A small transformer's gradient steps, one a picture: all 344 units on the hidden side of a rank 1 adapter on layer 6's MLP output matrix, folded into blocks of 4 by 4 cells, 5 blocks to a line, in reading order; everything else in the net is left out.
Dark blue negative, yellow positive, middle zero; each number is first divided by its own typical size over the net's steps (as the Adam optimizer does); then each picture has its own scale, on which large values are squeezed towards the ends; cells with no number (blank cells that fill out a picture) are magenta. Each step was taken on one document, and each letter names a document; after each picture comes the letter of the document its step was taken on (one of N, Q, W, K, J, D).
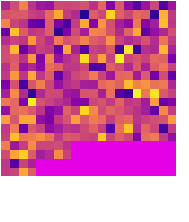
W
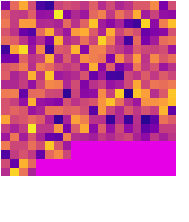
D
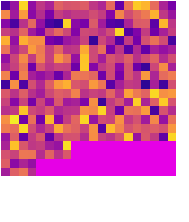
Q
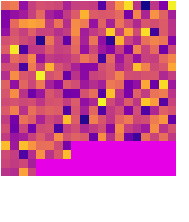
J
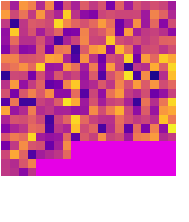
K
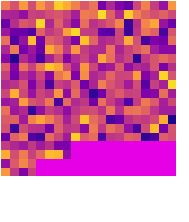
D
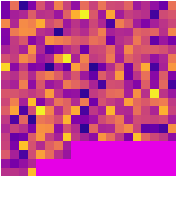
W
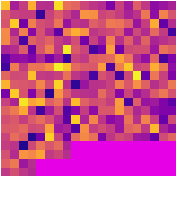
K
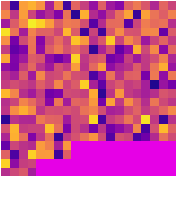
D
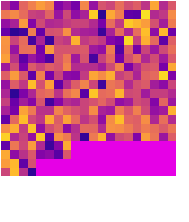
D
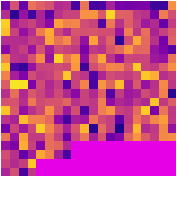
Q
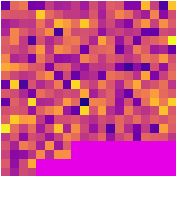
W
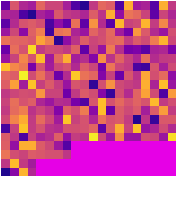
Q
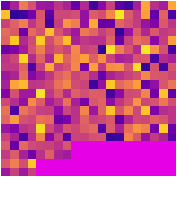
Q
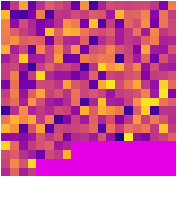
Q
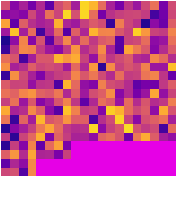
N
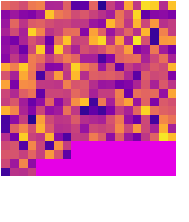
Q
